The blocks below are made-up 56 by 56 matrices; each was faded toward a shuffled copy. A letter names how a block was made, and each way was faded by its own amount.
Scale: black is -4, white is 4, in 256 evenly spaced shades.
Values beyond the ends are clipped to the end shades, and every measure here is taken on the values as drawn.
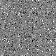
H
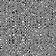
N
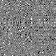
N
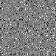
N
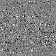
H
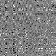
N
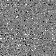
H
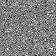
H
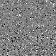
H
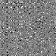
N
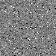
H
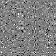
N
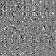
N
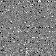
H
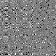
N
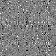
N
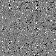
H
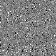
H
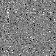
H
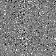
H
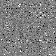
H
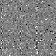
N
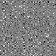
N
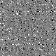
H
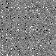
H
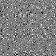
N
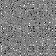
N
